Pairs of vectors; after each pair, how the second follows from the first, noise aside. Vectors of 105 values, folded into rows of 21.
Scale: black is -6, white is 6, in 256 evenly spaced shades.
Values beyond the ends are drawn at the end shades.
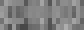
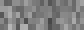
sign-scrambled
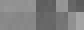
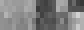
scaled up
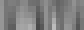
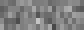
shuffled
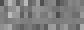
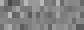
sign-scrambled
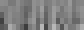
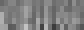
negated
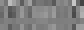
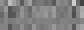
copied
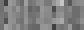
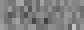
shuffled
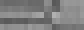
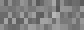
sign-scrambled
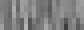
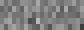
shuffled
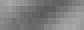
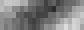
scaled up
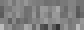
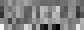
scaled up
